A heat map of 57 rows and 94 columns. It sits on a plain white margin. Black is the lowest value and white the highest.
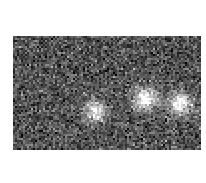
Ninth with the highest average: middle right. Stripes: none. Odd rows or columns: none. Mirror symmetry: none. Bumps: three.
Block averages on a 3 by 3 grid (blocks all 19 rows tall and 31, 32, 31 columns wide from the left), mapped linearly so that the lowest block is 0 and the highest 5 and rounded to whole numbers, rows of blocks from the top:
000 / 025 / 011
